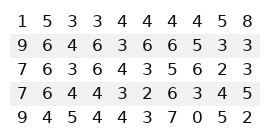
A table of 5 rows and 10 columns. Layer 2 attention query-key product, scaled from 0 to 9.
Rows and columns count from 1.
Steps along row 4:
down down same down down up down up up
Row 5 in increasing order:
0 2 3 4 4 4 5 5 7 9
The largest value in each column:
9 6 5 6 4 6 7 6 5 8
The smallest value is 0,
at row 5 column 8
